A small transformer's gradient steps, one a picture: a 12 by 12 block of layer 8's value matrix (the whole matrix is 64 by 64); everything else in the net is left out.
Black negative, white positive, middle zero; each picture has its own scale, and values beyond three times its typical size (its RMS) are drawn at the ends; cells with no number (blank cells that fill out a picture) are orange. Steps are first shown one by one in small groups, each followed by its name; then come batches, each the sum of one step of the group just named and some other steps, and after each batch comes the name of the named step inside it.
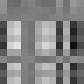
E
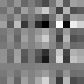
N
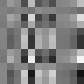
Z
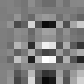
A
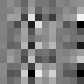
Z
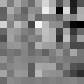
E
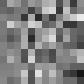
Z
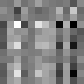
E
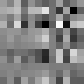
N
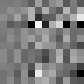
N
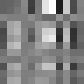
E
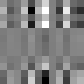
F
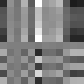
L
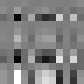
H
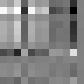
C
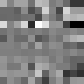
F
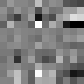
H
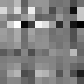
C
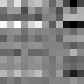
C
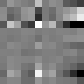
L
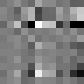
L
